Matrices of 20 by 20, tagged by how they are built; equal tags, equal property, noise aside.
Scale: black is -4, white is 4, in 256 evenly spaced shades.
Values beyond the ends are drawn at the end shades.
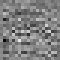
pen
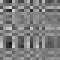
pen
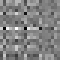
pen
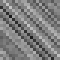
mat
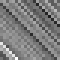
mat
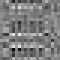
pen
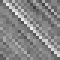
mat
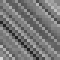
mat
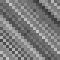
mat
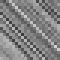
mat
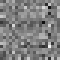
pen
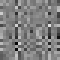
pen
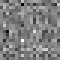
pen
